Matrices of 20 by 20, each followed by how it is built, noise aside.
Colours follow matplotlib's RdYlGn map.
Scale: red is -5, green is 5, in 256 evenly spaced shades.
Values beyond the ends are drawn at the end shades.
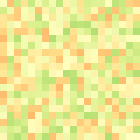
noise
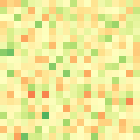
noise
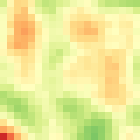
smooth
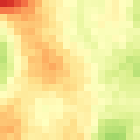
smooth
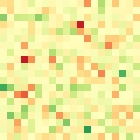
noise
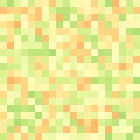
noise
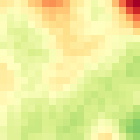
smooth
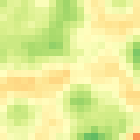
smooth
